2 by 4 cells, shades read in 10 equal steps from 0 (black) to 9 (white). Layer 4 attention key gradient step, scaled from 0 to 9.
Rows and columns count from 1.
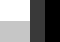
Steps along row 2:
same down down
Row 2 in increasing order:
0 2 7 7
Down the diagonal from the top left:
9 7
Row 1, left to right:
9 9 2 0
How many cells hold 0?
2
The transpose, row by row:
9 7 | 9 7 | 2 2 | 0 0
